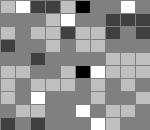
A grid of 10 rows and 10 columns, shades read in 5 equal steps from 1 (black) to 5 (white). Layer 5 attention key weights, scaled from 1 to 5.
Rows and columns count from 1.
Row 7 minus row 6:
0 -1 1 1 0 2 -1 -1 0 -1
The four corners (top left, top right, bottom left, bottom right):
4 3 2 3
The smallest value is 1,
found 2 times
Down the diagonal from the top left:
4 3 4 4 3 1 4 3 4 3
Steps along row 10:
up down up same same up down down same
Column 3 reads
2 3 4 3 2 3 4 5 4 2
